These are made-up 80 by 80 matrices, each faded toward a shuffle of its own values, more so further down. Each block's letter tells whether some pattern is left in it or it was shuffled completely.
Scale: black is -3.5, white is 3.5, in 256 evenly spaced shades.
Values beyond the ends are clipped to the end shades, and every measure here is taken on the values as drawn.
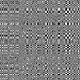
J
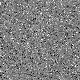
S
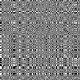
J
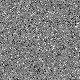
S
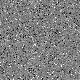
S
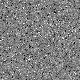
S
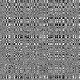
J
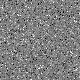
S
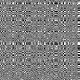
J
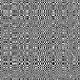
J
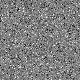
S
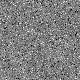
S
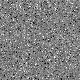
S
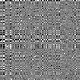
J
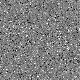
S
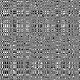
J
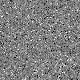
S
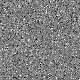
S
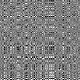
J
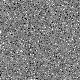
S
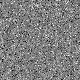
S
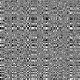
J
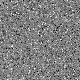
S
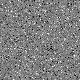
S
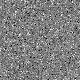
S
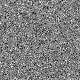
S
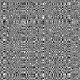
J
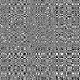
J
